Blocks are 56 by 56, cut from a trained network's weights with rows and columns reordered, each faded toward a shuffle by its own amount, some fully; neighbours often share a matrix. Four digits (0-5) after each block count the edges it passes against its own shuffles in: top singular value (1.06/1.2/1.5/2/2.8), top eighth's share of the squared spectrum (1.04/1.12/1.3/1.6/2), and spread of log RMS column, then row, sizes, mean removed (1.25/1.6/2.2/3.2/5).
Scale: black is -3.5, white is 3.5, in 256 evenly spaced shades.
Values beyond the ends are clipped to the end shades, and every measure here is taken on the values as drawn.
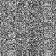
3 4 1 1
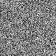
2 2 0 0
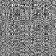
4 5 2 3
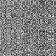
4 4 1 2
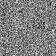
2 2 0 0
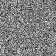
2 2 0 0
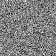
0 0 0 0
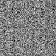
3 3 0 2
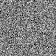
2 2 0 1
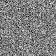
1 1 0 0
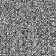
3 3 1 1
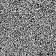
2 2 0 0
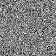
2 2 0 0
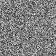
0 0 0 0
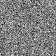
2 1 0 0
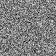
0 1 0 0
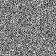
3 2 0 0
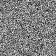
0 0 0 0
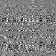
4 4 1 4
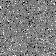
0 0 0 0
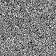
1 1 0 0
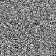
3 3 0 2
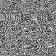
3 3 0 2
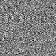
3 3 0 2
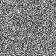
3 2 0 0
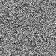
2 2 0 0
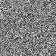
2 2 0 0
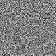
3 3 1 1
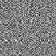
4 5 2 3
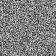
0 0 0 0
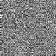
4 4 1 2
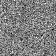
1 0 0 0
